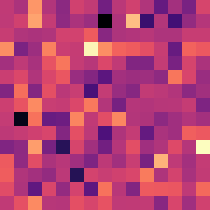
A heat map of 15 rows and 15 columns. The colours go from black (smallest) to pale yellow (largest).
Seam: none. Calmest part: middle right. Mirror symmetry: none.
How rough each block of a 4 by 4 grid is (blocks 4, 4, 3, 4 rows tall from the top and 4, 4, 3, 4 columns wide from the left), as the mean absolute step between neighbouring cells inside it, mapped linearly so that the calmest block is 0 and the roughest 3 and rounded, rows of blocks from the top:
1 2 2 1 / 1 1 0 1 / 3 2 1 1 / 1 2 1 1
